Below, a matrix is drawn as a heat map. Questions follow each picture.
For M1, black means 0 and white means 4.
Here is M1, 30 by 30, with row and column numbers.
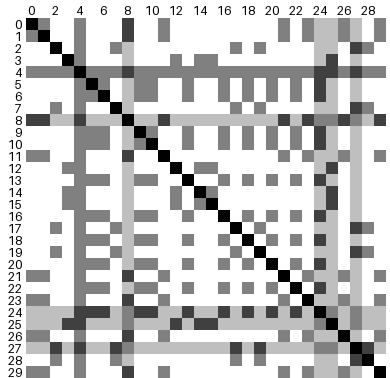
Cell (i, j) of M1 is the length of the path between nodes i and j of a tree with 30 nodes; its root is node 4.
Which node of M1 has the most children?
24
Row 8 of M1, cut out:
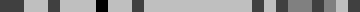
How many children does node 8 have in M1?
7
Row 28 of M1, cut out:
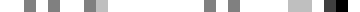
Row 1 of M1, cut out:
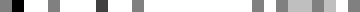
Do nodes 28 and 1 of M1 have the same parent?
no
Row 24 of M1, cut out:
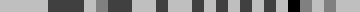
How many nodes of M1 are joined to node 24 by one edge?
10
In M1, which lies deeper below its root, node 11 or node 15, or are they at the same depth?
the same depth
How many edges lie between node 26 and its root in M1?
2
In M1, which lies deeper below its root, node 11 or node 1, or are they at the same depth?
the same depth
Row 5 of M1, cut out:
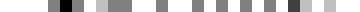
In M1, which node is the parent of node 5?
24
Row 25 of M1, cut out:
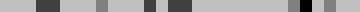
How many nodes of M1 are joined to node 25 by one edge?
5
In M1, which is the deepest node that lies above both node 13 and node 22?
24
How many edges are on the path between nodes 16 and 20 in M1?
2
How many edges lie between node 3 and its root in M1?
2
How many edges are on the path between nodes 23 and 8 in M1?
1
